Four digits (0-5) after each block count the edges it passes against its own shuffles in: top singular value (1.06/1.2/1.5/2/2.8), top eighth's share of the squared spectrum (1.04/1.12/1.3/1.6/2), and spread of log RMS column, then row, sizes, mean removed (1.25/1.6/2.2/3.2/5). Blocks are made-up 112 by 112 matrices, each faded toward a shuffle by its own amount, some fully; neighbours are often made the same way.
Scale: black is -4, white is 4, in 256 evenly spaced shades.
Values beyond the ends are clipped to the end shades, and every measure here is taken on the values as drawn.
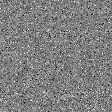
1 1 0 1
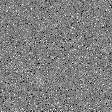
1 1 0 1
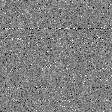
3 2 0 2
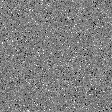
0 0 0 0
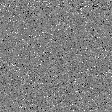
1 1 0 1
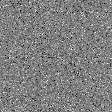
1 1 0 1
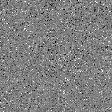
3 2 1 1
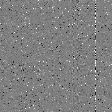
4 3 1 0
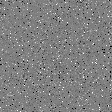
2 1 0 0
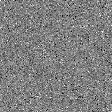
3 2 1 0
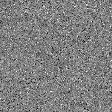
3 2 0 0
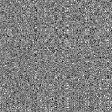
4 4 2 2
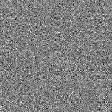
4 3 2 2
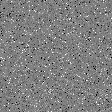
2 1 0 0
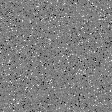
0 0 0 0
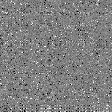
4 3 1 2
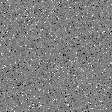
1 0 0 0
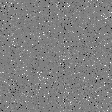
3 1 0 0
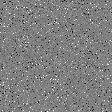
2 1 0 0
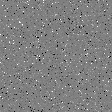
0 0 0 0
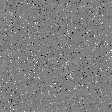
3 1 0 0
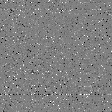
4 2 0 1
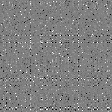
5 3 2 2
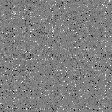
4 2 1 1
